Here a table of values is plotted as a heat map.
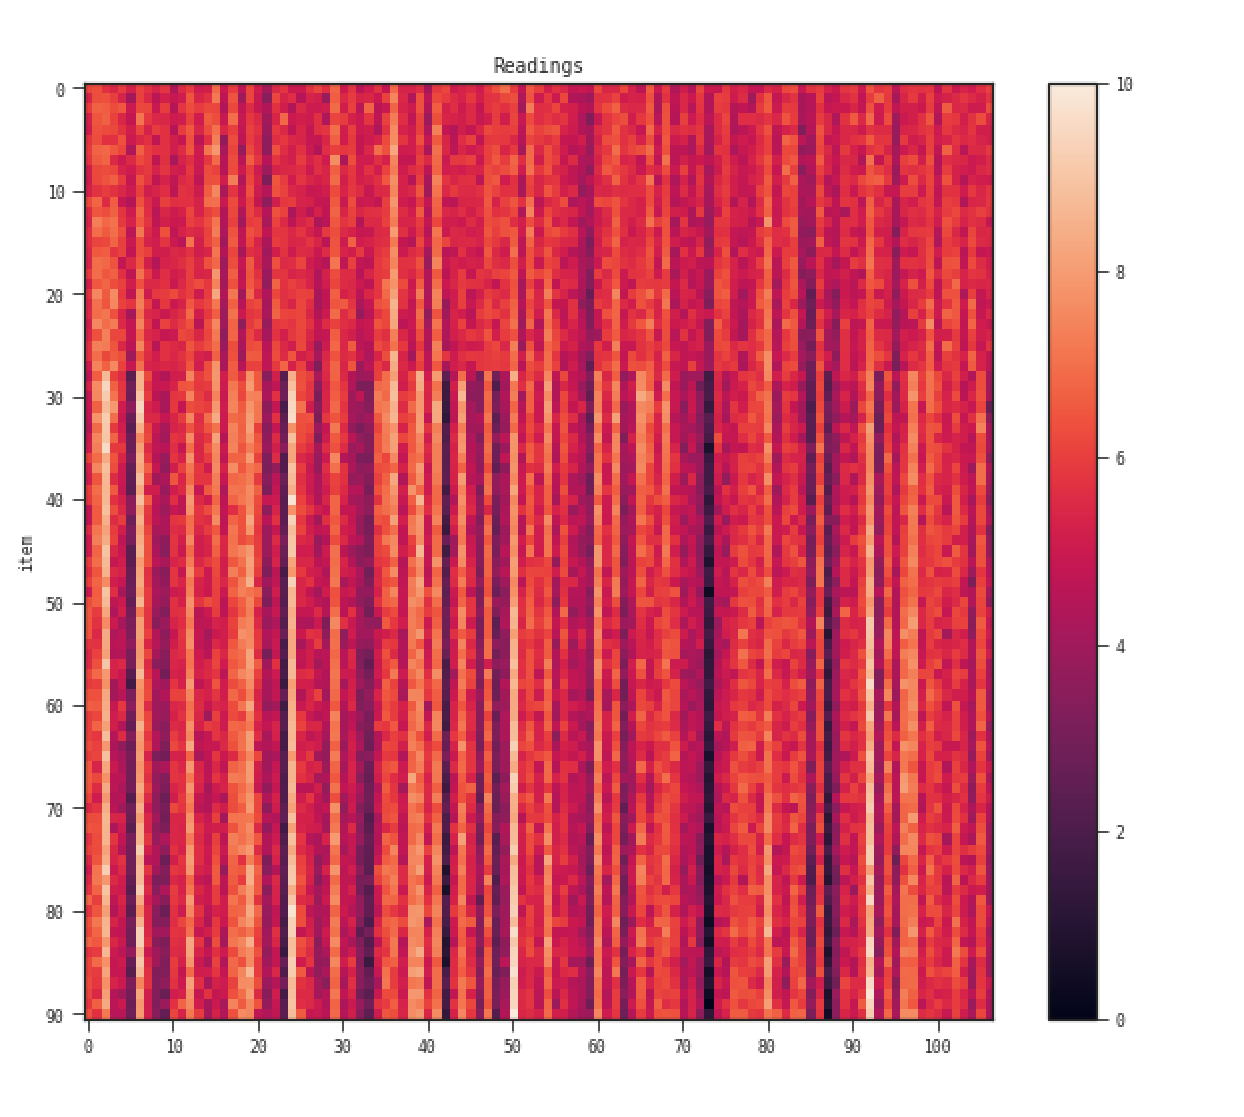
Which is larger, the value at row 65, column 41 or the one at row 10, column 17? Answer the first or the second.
the first
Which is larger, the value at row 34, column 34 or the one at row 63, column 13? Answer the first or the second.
the first
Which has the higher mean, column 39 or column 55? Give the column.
39
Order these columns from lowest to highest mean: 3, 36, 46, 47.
46, 3, 47, 36
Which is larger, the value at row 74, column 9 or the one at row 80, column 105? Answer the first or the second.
the second
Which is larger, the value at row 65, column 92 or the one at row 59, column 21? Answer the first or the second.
the first
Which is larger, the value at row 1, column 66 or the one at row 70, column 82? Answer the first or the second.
the first
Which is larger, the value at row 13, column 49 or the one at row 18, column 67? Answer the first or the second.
the first
